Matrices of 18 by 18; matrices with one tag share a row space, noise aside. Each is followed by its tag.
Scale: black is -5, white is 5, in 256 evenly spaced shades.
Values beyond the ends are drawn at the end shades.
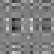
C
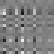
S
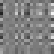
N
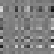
N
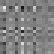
S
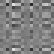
C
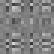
C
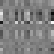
N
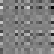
N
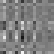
S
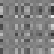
N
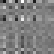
S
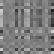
N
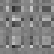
C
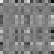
N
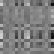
N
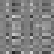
C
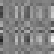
N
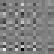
S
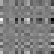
N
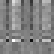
C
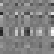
N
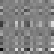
N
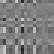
S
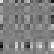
N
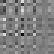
S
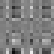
C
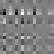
S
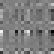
N
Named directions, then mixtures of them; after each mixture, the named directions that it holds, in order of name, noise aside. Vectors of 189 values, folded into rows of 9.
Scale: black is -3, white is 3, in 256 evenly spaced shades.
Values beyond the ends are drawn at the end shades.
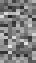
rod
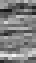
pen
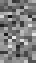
rod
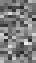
rod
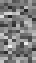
rod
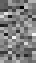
rod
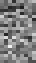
pen, rod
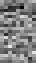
pen, rod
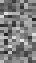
rod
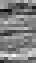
pen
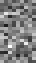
rod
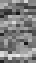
pen, rod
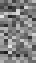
rod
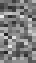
rod
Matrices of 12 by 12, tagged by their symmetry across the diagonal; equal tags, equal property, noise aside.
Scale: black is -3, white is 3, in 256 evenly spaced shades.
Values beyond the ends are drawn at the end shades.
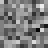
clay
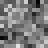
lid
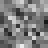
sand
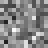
clay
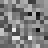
sand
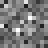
lid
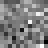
sand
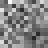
lid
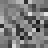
lid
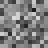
lid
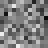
sand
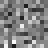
clay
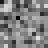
lid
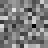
clay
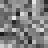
sand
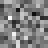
sand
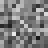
clay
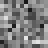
clay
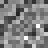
lid
